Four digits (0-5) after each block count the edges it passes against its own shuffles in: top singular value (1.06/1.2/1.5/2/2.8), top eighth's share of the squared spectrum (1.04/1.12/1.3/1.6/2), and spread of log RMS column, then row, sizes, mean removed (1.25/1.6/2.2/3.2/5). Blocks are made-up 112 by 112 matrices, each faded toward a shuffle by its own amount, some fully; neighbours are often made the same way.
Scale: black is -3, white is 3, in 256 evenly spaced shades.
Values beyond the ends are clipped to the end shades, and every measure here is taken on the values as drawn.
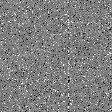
3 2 1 0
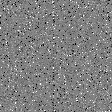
2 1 0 0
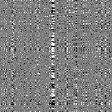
5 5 4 3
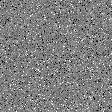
0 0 0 0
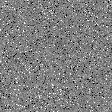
0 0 0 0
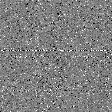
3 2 1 2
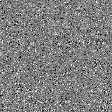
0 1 1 2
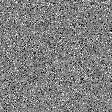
0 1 0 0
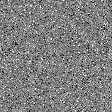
0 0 0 0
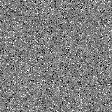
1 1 2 1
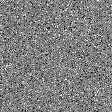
0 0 0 0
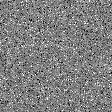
0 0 0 0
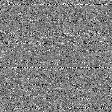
2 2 0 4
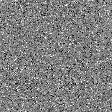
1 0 0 1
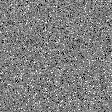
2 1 0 0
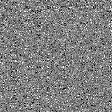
4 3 2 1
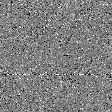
2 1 0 2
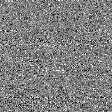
1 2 0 3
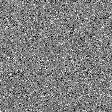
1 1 0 2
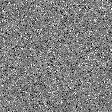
0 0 0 1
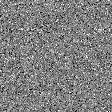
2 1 0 1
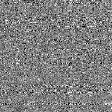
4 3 1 4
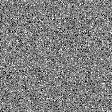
2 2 0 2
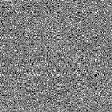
4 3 2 2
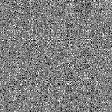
4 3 2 2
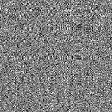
4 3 2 2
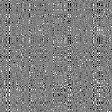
5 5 4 3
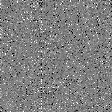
3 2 1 0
